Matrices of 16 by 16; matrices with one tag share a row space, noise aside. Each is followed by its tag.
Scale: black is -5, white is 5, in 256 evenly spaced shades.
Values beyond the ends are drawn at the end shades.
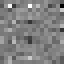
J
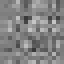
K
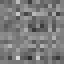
K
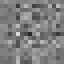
K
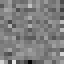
J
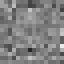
J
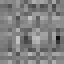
K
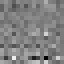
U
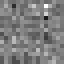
U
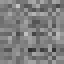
K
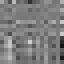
J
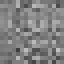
K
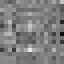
J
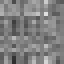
U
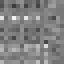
U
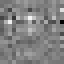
J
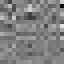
J
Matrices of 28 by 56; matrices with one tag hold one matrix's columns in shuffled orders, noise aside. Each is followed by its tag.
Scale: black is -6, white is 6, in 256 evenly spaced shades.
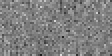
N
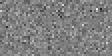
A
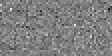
A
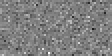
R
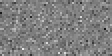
R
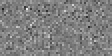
A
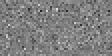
A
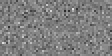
A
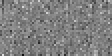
N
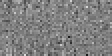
N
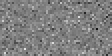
R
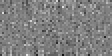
N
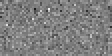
A
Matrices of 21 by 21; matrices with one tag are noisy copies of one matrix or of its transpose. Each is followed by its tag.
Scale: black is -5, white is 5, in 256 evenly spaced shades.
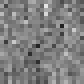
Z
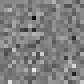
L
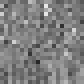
Z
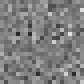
L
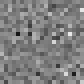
L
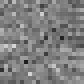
Z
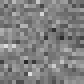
Z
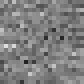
Z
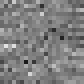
Z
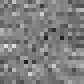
Z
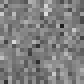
Z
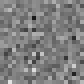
L
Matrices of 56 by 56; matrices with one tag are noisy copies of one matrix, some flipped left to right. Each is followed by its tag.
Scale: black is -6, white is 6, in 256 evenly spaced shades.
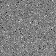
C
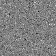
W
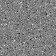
W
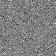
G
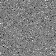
G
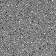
C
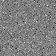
C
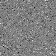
G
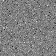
C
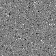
W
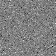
G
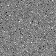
C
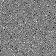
C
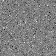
C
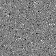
W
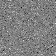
G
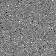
C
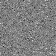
G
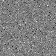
C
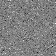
G
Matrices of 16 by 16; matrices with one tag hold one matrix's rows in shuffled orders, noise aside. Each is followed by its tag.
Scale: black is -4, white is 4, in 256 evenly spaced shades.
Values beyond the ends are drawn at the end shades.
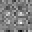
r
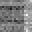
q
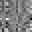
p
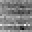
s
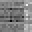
q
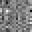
p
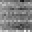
s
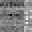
q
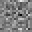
r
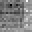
q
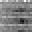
s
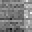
q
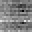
s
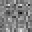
r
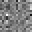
p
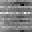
s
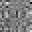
p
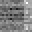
q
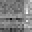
q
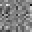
p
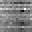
s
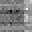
q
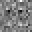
r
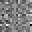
p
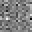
p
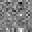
r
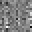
p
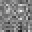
r
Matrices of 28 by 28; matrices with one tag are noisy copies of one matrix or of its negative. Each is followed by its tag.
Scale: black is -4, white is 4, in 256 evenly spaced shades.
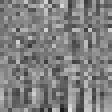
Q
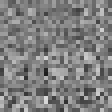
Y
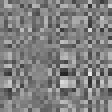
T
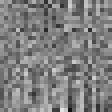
Q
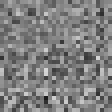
Y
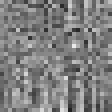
Q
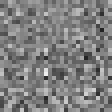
Y
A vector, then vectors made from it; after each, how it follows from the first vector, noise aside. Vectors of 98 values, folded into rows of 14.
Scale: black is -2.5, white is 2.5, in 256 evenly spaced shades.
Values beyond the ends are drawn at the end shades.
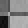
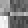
negated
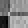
copied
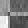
negated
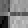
copied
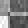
negated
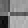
copied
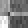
negated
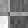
negated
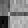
copied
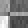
negated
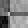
copied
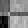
copied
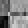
copied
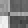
negated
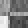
negated
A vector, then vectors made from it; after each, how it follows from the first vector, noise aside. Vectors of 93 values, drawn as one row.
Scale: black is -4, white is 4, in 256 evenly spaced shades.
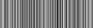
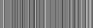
partly zeroed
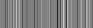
partly zeroed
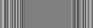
partly zeroed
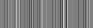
partly zeroed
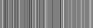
partly zeroed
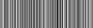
copied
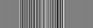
partly zeroed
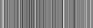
partly zeroed
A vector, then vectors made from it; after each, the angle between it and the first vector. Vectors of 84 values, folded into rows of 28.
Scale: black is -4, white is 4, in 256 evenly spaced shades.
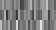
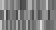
nearly parallel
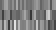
orthogonal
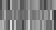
orthogonal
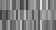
partly aligned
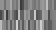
nearly parallel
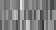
partly opposed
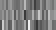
partly opposed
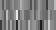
nearly opposite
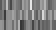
orthogonal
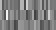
partly opposed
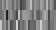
nearly parallel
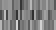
nearly parallel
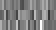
nearly parallel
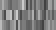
partly opposed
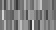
orthogonal
